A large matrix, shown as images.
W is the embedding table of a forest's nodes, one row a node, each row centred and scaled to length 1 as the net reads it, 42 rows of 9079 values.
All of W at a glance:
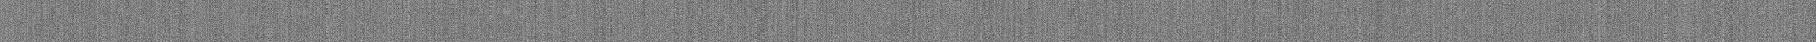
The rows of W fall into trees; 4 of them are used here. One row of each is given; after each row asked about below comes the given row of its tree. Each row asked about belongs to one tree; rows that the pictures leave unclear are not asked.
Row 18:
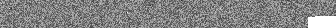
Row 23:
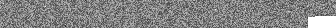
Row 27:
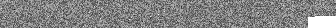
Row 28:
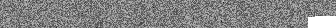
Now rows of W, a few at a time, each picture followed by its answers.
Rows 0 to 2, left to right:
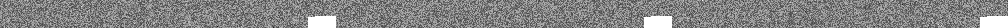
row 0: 28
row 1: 18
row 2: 28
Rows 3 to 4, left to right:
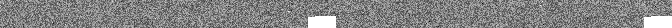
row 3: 23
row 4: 27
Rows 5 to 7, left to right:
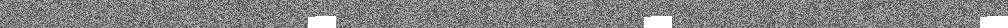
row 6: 18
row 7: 28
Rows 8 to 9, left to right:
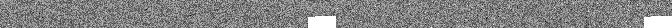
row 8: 27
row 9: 27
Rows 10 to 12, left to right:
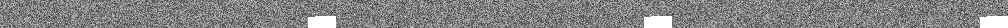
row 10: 18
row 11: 27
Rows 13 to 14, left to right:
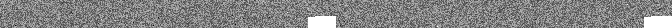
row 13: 27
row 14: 23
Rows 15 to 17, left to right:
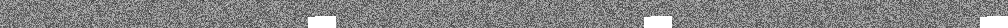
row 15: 18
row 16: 18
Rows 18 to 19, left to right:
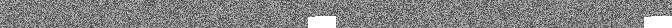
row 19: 23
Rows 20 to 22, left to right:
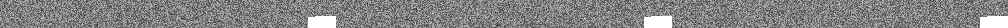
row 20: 28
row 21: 23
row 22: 18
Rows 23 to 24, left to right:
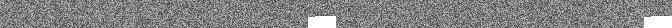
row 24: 28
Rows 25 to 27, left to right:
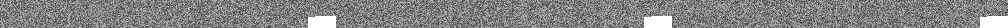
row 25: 23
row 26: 28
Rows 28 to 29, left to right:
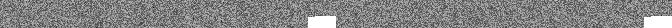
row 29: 28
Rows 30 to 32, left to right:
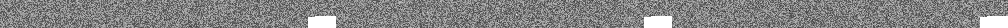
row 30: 23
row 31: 28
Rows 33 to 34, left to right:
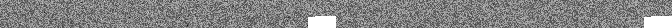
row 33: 27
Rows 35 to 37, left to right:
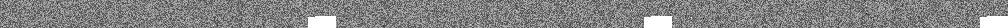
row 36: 18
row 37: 18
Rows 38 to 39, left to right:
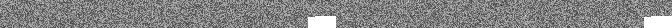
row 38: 27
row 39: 28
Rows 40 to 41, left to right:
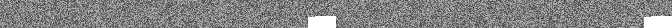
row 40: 23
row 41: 28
